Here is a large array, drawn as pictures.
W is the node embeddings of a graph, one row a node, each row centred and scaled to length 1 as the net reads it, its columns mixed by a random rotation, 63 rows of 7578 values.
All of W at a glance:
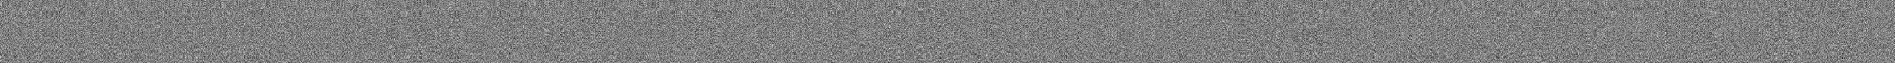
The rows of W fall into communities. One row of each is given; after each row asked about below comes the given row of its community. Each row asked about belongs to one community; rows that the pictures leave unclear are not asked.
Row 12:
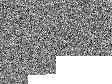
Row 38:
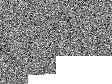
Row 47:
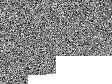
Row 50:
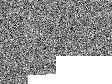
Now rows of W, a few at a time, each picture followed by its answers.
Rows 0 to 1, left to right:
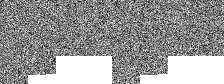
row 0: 47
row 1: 12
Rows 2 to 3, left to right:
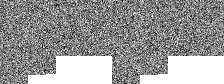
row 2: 12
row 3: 50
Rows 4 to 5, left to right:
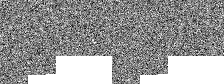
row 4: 12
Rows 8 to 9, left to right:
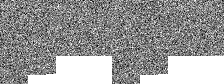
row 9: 47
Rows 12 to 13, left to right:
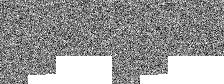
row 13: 12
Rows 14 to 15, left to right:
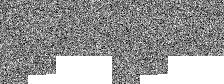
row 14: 50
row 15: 12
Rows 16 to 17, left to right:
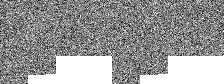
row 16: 50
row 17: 47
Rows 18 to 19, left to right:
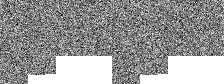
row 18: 38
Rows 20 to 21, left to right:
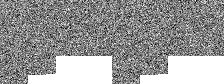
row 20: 38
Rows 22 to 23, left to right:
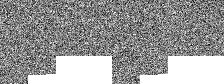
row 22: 12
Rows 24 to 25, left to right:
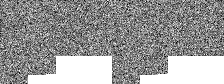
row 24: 50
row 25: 38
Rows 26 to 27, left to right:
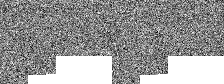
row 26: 50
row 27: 38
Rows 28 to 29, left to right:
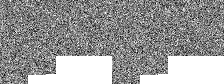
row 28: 12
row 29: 12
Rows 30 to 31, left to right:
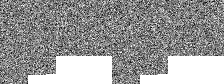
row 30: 12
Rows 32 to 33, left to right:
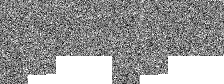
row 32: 50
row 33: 50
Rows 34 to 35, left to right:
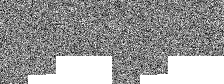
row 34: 12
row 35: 12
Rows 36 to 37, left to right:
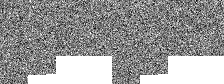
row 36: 50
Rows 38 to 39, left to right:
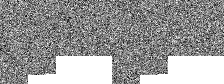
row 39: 12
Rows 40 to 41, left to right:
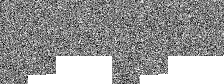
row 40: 38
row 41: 50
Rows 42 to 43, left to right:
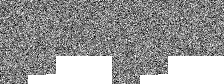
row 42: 50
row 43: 47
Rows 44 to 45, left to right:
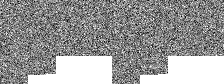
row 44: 38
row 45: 47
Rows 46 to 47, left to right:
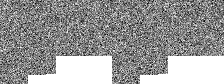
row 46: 47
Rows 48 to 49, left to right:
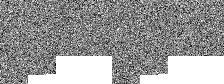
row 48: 38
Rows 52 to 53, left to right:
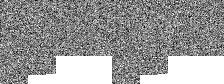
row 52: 47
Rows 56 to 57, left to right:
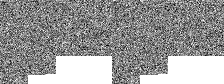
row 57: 50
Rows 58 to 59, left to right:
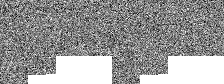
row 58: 50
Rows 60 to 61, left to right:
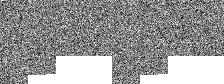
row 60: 12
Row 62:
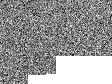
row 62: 50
